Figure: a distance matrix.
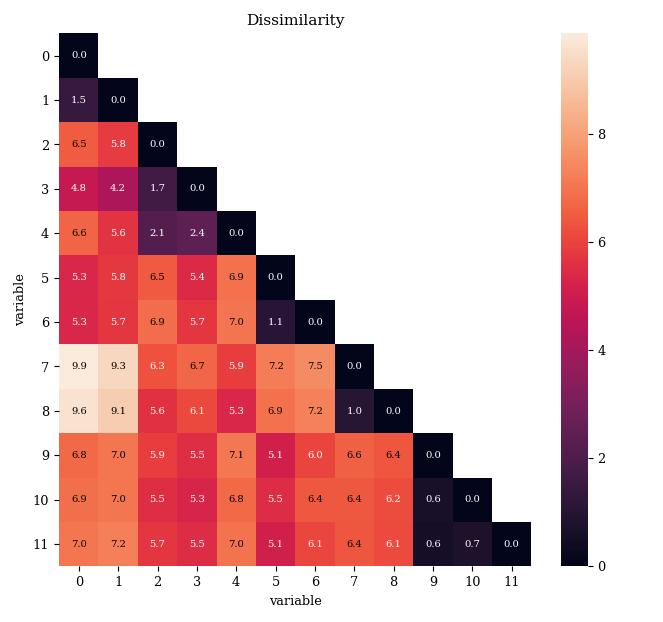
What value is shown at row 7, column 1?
9.3
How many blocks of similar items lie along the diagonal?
5
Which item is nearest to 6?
5
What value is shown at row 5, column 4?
6.9
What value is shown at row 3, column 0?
4.8
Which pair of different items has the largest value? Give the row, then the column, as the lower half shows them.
7, 0
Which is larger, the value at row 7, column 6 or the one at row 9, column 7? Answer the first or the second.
the first
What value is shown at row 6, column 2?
6.9
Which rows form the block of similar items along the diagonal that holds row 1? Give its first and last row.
0 to 1
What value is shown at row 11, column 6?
6.1
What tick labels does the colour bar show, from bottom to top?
0, 2, 4, 6, 8
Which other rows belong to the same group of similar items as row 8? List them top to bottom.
7
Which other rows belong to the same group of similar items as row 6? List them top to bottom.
5
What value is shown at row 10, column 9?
0.6
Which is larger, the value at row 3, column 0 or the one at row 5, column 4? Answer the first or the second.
the second
